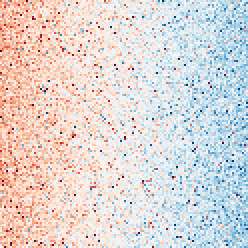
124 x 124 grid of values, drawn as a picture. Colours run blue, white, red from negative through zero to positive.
On average the colour sits 50% of the way up the scale. The texture is fine-grained noise. No row or column stands out. There is an overall slope up to the left. There are no regular stripes.
